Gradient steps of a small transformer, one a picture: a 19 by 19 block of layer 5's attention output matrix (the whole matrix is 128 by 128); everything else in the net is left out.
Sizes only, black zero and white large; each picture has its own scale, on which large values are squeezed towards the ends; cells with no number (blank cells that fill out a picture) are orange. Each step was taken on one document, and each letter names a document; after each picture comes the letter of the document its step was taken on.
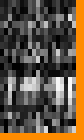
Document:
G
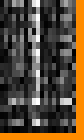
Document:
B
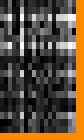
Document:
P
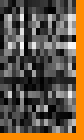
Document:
P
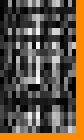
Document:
G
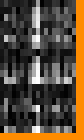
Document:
B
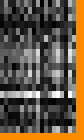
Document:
G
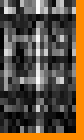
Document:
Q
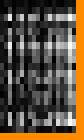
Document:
P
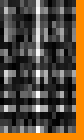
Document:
Q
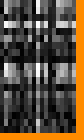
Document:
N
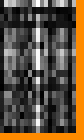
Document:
Q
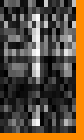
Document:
B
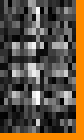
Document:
B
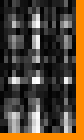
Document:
B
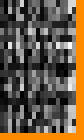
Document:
P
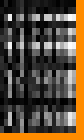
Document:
P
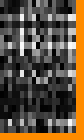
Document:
P
